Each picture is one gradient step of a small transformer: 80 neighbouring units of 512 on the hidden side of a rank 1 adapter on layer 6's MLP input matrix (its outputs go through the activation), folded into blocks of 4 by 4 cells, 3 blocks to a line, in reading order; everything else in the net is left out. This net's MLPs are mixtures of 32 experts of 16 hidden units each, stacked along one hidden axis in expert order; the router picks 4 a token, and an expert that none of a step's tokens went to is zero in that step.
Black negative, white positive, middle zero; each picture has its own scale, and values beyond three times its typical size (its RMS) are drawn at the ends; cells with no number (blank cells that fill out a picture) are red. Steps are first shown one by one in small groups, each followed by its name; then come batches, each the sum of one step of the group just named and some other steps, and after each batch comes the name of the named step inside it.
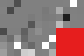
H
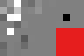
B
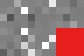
H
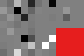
B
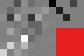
B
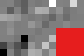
B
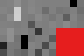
B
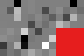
H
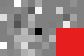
B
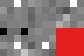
H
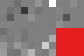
H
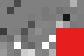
H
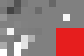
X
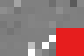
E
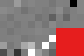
E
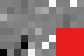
E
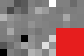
X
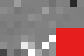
E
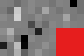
X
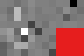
X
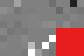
E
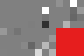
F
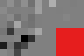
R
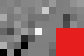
R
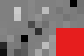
F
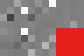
F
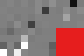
R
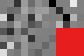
R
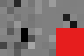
R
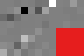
F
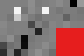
F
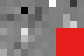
F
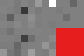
R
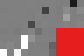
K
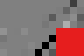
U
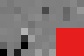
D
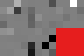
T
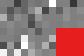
K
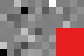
D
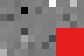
T
